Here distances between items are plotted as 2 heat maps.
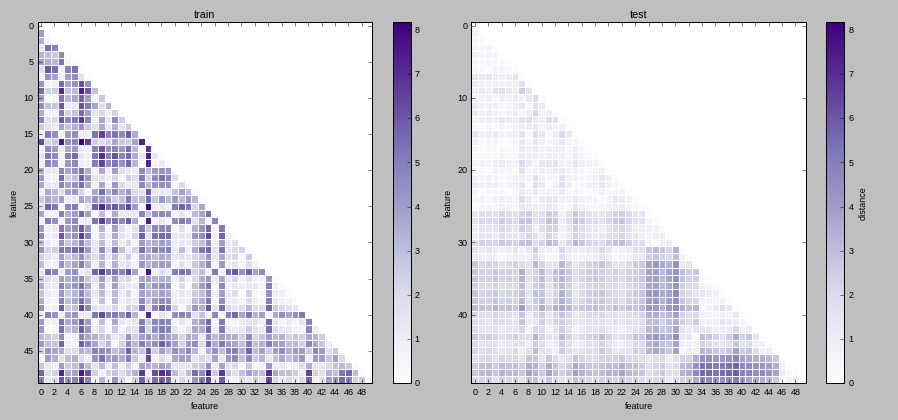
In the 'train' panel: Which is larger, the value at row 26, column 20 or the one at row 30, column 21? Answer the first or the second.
the second
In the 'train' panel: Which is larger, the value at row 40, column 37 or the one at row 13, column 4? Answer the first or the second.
the second
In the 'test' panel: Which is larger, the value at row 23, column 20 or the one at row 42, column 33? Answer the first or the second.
the second
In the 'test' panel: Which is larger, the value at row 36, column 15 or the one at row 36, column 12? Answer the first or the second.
the second
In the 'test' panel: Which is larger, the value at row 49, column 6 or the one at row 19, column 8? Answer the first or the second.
the first
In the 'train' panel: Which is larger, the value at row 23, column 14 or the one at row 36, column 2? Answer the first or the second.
the first
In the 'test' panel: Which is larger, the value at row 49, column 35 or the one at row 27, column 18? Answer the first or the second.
the first
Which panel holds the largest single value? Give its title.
train
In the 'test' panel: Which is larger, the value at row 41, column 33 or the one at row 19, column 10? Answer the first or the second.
the first
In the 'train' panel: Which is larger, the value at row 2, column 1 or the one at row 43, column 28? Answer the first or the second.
the second
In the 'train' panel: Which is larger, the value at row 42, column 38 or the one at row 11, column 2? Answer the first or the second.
the second
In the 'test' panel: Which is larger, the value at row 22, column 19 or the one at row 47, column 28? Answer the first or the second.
the second
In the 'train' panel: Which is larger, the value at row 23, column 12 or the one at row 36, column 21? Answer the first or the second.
the first
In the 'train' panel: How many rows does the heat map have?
50
